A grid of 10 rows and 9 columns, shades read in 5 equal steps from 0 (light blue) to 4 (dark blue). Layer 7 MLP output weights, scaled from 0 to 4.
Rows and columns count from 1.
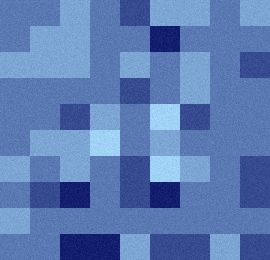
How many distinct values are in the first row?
3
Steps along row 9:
up same same same same same same same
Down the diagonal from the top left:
2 1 1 2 2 1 1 2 2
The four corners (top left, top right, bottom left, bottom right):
2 1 2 3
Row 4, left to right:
2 2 2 2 3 2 1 2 2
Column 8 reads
2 2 2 2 2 2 2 2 2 1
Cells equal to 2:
47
